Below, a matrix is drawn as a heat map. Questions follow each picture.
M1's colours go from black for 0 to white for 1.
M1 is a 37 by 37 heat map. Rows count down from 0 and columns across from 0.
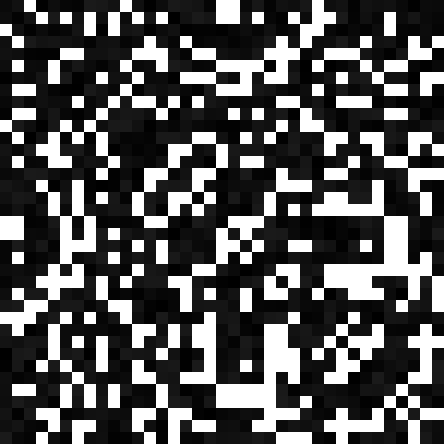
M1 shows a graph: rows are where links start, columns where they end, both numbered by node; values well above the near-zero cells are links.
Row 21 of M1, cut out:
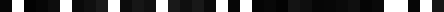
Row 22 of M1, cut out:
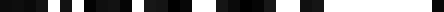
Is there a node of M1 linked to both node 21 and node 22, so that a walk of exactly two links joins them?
yes
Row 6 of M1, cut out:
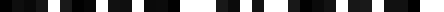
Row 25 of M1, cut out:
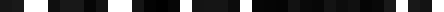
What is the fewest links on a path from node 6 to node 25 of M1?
2
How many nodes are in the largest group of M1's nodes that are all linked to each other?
8
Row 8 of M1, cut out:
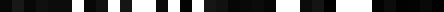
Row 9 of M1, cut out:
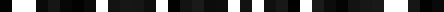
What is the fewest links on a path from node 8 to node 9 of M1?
1
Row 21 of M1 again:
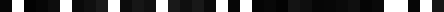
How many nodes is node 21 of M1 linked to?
9
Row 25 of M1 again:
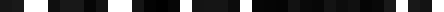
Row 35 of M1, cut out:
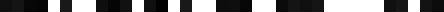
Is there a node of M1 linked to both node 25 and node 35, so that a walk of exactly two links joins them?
no
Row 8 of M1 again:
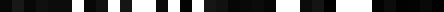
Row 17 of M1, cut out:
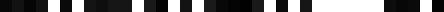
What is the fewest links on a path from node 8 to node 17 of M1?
2
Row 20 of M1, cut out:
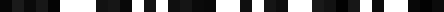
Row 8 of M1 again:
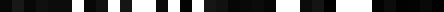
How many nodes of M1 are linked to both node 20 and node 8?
4
